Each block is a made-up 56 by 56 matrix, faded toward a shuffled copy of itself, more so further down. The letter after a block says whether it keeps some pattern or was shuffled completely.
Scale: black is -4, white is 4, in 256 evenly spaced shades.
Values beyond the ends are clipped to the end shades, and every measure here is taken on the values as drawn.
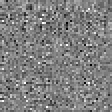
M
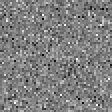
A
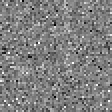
A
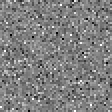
A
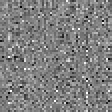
M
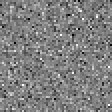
A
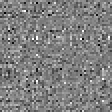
M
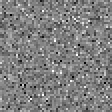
A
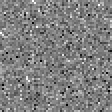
A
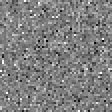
A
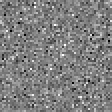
A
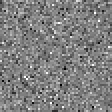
A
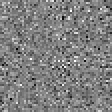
M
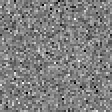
A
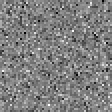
A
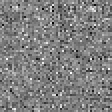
M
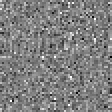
M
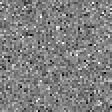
A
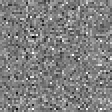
M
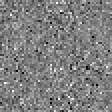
M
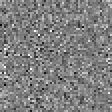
M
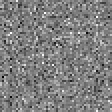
M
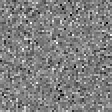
A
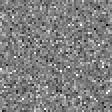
A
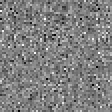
M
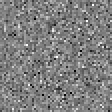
A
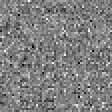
M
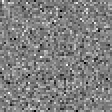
M
